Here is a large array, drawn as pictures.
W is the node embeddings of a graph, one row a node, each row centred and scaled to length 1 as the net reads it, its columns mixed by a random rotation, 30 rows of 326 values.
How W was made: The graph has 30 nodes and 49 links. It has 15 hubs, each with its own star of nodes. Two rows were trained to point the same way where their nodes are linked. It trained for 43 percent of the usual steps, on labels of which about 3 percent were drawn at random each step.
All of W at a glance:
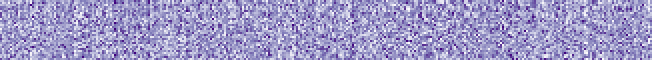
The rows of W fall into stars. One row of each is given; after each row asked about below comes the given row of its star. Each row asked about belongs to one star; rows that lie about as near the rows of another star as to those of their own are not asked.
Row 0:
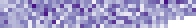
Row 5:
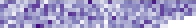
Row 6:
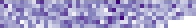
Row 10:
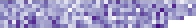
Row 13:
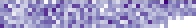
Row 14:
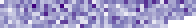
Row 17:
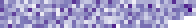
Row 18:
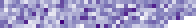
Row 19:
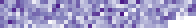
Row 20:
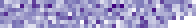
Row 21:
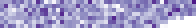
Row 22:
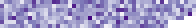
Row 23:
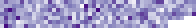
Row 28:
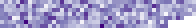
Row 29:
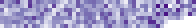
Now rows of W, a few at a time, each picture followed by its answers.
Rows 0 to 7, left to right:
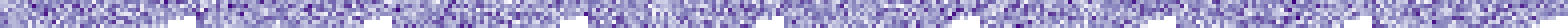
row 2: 13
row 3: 10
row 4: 19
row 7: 6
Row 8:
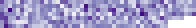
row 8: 23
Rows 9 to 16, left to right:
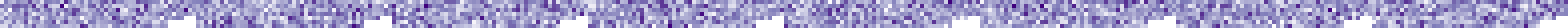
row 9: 14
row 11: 22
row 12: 0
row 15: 5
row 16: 21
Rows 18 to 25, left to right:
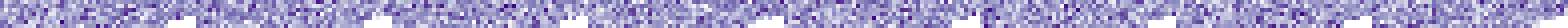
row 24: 18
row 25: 17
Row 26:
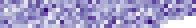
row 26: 29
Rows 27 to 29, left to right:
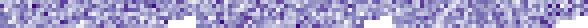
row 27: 28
